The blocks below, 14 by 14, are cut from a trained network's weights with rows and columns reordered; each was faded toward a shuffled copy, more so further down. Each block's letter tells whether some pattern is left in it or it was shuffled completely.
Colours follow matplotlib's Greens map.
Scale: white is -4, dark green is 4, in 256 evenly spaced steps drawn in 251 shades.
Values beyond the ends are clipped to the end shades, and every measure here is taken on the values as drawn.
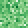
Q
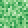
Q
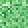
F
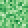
Q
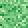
F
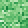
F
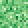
Q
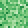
Q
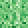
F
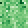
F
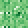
F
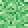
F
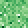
Q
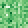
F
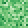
Q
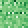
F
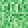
F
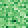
F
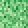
Q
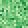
Q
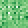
F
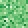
Q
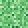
F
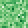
Q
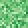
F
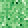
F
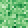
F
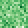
Q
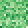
F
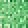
F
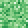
Q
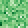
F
